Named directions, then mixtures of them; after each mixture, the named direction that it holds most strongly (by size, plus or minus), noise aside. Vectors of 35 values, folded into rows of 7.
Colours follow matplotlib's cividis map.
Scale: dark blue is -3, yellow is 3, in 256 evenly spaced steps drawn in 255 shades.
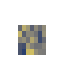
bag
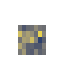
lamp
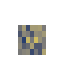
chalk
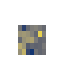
lamp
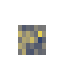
lamp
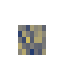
chalk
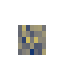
chalk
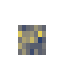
lamp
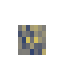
chalk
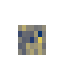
lamp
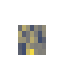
bag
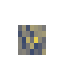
chalk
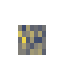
chalk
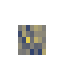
chalk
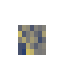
bag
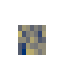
bag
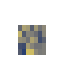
bag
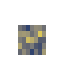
lamp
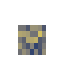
lamp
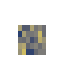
bag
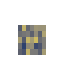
chalk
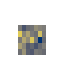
lamp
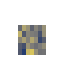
bag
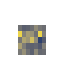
lamp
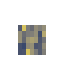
bag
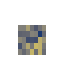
lamp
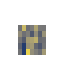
bag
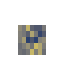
chalk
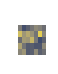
lamp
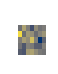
bag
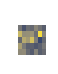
lamp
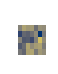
lamp
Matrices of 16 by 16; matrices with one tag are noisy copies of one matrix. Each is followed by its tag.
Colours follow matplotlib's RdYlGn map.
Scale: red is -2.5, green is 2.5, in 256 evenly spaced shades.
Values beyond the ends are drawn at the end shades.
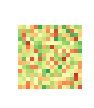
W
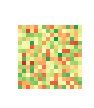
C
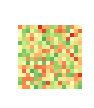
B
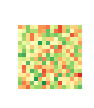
B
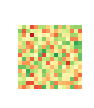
W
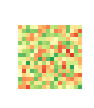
B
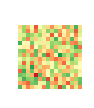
C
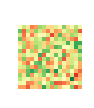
W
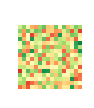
W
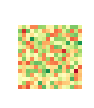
W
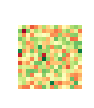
W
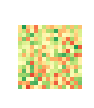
C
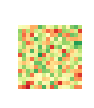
W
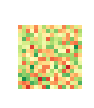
C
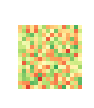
C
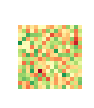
C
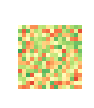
W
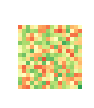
B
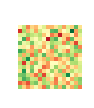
C
